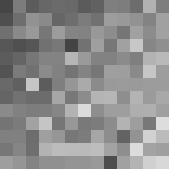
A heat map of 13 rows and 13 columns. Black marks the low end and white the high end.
Ninth with the lowest average: top left. Calmest part: middle right. Slope: up to the bottom right. Mirror symmetry: none. Ninth with the highest average: bottom right. Roughest part: bottom right.
